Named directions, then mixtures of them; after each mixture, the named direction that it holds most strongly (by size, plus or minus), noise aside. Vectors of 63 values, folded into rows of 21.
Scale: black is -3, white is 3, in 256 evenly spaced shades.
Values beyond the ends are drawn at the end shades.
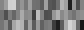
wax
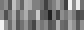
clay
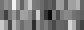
clay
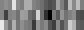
clay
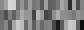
wax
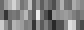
wax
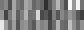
clay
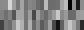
wax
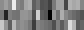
clay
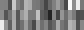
clay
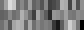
wax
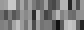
wax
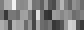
wax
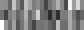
clay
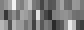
wax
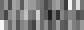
clay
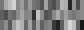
wax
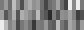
clay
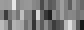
wax
